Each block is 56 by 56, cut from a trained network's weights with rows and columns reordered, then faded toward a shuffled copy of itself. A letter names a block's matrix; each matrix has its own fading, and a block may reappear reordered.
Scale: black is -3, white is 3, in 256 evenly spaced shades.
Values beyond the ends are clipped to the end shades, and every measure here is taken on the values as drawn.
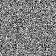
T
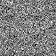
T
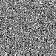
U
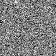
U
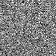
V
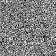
T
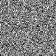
V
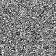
V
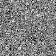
T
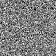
U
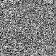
T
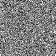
U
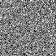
V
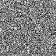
T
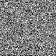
T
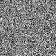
V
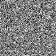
V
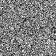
U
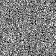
T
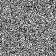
U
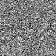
T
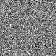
V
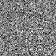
T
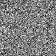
U
